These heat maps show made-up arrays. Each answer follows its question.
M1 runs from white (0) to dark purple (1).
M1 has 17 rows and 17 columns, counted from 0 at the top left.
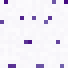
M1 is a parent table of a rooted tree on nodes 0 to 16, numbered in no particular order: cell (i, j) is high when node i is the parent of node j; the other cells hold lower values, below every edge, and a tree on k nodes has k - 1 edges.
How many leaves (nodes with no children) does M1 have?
12
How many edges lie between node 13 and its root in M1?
3
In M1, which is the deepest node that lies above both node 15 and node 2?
16
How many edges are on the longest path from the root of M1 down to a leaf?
5
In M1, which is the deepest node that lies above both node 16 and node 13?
0
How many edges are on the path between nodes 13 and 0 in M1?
1
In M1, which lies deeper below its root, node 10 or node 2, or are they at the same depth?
the same depth
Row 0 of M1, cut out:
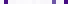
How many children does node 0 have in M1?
3
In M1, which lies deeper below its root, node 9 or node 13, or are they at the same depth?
node 9
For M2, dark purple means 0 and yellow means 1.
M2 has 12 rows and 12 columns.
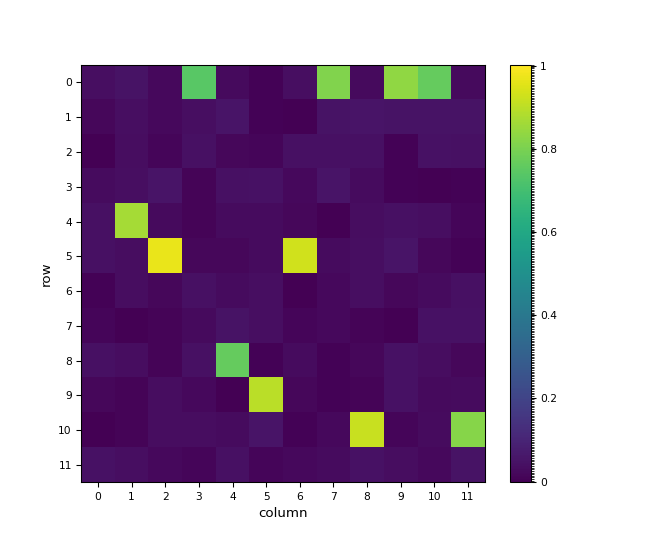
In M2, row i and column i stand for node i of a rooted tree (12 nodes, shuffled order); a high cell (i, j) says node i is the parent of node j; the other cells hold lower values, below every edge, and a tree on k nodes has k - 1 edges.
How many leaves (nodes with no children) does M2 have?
6
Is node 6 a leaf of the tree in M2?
yes
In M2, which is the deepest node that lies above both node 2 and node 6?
5
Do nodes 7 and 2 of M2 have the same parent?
no
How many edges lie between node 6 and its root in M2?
3
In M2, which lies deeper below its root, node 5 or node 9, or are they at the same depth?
node 5
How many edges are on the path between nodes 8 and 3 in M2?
3
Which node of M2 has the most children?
0
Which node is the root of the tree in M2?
0
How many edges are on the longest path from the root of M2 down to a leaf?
4
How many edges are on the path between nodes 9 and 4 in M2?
4
